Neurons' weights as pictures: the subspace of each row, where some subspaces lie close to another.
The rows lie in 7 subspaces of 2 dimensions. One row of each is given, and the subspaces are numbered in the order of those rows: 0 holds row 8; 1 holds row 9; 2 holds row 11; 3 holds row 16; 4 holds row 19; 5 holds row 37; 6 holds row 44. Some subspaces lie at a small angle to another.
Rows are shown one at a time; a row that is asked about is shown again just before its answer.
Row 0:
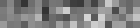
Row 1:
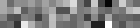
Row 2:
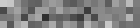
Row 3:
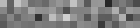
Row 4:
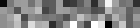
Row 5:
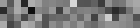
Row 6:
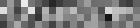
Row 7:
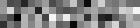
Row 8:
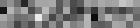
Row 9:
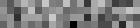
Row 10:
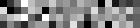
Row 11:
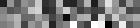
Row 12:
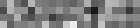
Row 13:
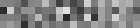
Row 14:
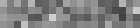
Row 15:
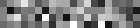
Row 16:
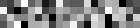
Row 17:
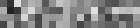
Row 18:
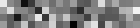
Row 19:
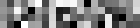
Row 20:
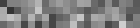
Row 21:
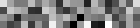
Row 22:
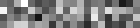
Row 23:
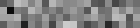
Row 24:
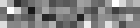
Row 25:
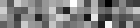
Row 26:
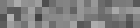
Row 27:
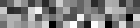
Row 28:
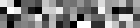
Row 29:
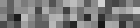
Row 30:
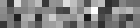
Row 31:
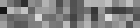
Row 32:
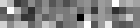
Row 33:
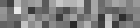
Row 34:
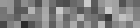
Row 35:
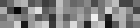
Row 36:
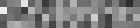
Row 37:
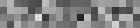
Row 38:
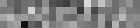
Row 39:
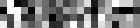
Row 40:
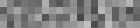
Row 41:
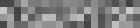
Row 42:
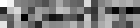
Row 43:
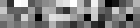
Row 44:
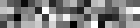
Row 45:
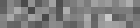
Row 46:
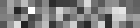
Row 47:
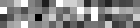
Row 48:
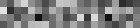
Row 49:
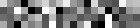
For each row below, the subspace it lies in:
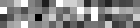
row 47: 0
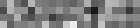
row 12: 1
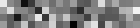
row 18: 6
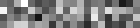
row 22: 0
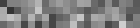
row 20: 1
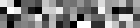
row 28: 5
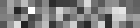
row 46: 4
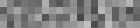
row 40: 5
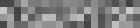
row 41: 6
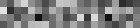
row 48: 3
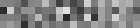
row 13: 0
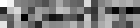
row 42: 6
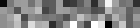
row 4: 2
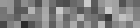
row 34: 4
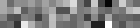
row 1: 3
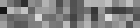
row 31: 0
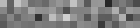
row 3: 2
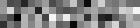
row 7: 6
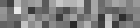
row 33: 4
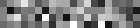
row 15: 6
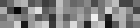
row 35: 3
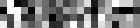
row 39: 1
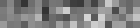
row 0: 2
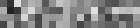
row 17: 5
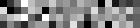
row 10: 6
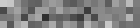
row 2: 6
